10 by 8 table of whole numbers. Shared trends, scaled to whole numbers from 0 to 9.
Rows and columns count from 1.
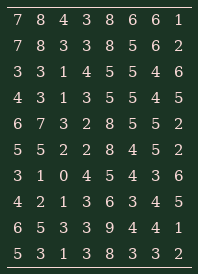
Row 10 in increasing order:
1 2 3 3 3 3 5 8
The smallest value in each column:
3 1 0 2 5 3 3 1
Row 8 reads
4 2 1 3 6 3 4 5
